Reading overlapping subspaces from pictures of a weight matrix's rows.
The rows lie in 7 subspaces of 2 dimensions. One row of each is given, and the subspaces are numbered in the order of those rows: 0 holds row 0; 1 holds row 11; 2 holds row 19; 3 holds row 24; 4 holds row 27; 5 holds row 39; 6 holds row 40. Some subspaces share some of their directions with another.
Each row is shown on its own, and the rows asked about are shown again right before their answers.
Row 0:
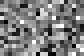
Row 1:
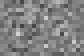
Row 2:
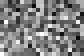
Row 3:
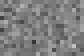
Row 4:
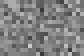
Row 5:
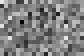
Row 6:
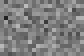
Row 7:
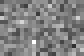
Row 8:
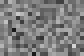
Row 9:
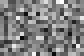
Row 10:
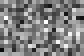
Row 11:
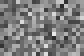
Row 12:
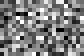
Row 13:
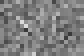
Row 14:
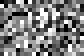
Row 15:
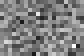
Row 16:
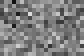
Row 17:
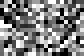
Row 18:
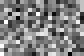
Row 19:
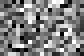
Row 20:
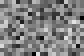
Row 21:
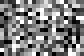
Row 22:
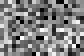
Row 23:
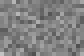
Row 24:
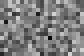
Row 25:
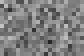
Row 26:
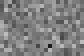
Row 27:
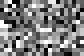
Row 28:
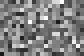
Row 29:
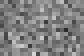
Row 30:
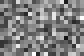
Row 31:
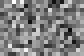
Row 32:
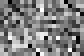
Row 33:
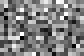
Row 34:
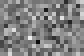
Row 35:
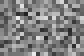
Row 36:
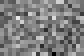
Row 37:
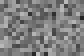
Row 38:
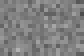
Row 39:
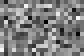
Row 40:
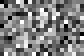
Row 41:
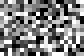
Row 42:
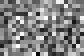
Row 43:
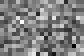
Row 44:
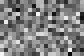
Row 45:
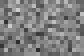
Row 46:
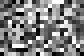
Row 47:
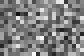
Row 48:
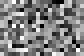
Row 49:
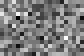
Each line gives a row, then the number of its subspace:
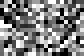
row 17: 4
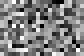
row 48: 2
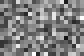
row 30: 1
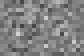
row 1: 2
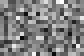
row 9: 6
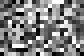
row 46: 2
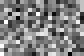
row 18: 3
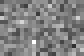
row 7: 0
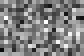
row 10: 5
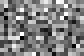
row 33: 6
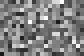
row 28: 2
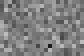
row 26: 4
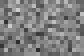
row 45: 3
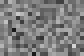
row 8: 5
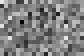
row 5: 6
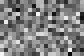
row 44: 3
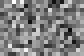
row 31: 2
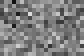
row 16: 4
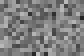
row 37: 1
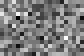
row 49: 4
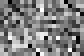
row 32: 3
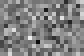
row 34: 1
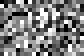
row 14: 6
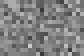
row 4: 3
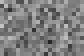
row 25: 6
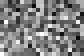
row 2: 3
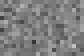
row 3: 0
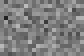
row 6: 5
